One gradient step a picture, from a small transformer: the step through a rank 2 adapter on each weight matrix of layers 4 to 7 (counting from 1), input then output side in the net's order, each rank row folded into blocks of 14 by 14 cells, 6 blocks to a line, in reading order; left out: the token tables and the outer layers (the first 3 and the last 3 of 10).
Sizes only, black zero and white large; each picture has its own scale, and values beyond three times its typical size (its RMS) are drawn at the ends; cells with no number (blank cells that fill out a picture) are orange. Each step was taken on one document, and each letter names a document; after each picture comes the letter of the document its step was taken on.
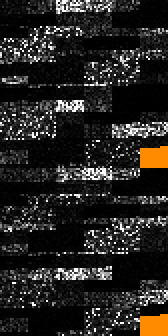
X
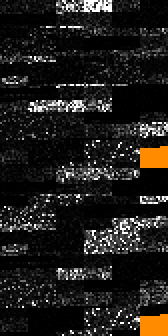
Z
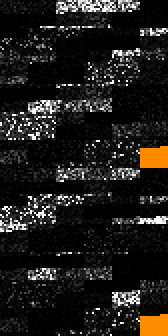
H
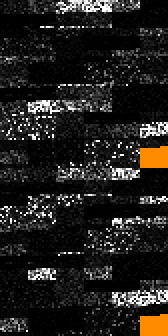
H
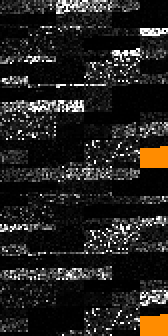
X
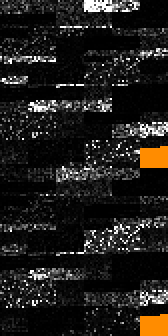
X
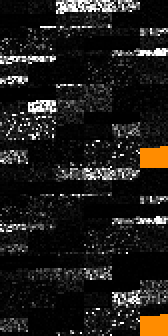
H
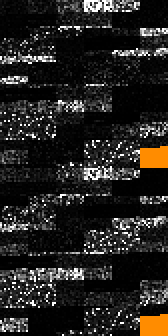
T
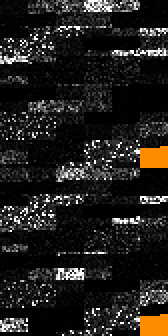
Z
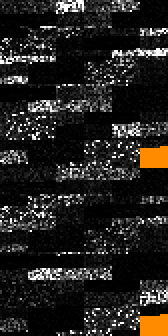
H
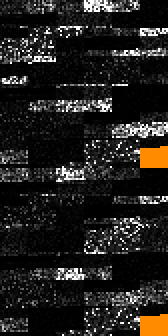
X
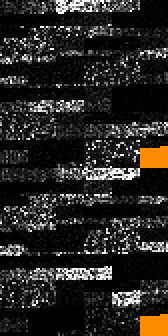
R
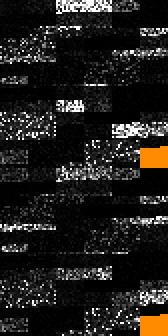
X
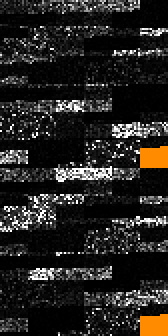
R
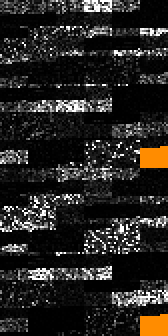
R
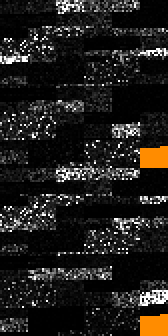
Z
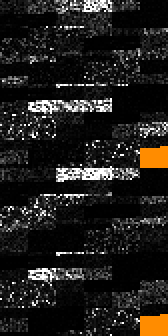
R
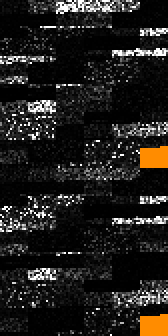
H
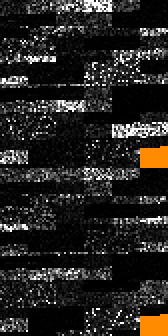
Z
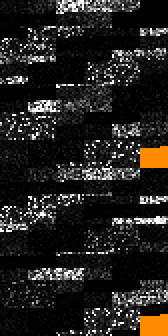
H
